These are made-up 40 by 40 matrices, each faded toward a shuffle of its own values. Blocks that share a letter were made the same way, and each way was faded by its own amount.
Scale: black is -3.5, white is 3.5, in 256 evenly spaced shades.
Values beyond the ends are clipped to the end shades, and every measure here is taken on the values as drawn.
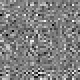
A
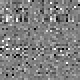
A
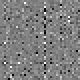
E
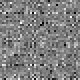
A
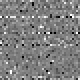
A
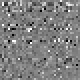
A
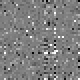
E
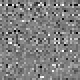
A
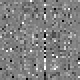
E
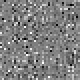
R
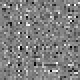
E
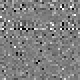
A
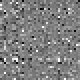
E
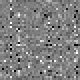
E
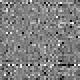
A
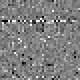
A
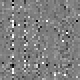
E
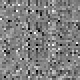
R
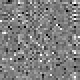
R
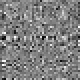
A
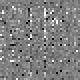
E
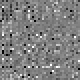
E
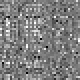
R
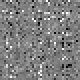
E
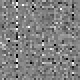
E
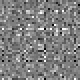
A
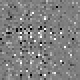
E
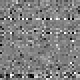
A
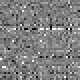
A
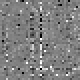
E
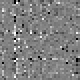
E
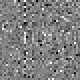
R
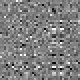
A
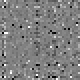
E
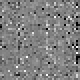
E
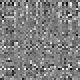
A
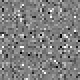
R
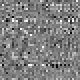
A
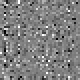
E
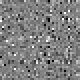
R
